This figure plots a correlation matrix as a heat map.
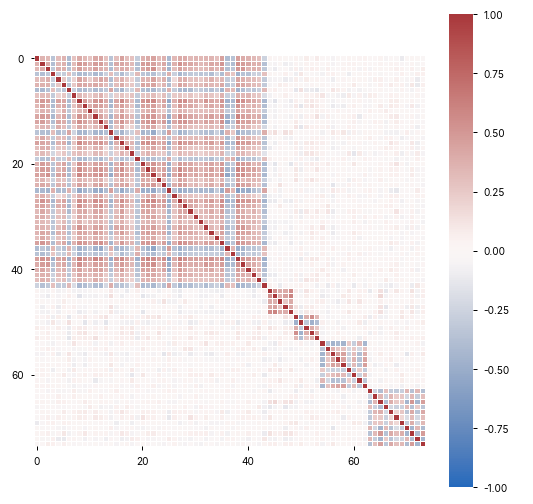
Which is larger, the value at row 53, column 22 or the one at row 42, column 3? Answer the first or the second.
the first
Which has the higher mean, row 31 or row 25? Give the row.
31
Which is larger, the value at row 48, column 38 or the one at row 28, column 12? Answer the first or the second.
the second
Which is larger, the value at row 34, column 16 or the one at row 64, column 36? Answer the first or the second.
the first
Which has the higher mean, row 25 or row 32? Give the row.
32
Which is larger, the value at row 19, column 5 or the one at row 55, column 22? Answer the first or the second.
the second
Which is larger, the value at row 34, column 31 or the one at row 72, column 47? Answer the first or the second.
the first
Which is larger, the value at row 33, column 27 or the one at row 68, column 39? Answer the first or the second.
the first
